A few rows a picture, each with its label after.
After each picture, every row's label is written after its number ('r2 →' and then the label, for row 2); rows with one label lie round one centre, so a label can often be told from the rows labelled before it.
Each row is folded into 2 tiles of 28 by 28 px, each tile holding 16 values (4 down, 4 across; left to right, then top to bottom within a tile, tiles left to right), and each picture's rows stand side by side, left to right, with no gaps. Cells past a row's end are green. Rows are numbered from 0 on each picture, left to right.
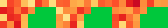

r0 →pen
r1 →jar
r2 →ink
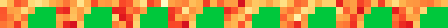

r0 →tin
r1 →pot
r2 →pen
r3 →pot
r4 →tin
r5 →tin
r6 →jar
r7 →pot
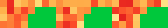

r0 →jar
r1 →pot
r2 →pen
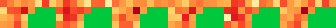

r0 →jar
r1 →pen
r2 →jar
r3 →jar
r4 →pen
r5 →jar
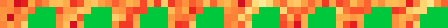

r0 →ink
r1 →tin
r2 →jar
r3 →jar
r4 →tin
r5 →jar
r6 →jar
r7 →tin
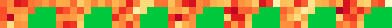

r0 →ink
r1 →pot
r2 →tin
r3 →ink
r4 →pen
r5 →tin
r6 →pen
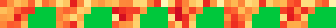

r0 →jar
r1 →tin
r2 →pen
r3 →pen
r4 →pot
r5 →pen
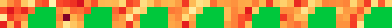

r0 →pen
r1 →ink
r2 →tin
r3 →tin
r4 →jar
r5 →tin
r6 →jar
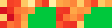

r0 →pen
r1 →pot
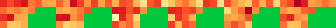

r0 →ink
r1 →ink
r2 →pen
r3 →pen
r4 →jar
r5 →ink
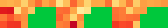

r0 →pot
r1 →tin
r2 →pot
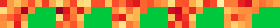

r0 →jar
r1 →pen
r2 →ink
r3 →pen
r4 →ink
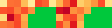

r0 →pen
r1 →pen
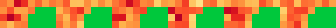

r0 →ink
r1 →jar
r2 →ink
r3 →pen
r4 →pen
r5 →jar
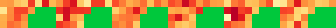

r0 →jar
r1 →pen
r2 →jar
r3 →ink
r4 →pen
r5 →tin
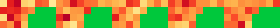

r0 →pen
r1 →ink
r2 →tin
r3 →ink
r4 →pot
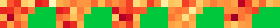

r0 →pen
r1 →pot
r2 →pen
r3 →tin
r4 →ink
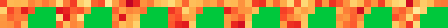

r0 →jar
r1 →pen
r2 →ink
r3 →pot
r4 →pot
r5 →pot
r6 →jar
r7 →tin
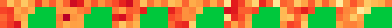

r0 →pot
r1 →ink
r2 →ink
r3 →pot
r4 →pen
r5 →jar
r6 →tin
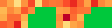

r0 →jar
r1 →ink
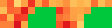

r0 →jar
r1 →pot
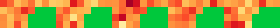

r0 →jar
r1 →tin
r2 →ink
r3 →jar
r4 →pot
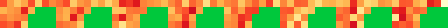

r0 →jar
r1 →jar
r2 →ink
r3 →jar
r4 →jar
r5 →tin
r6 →tin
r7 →pen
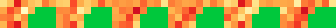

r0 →tin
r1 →tin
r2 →jar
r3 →jar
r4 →tin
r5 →jar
